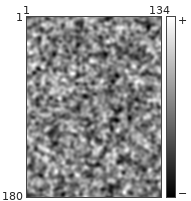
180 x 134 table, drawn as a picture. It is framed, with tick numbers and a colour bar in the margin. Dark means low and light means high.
Histogram: bell-shaped. Average level on the scale: 50%. Grain: blotchy. Odd rows or columns: none.
